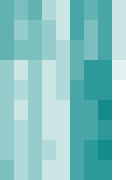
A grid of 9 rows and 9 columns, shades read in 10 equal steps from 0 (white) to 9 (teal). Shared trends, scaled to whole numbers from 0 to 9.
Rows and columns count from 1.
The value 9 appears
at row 6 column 8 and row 8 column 8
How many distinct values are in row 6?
5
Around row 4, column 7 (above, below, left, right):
5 8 6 8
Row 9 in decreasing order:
8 8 7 5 4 3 2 2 0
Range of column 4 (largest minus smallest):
2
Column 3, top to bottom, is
6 5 5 4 4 4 4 4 4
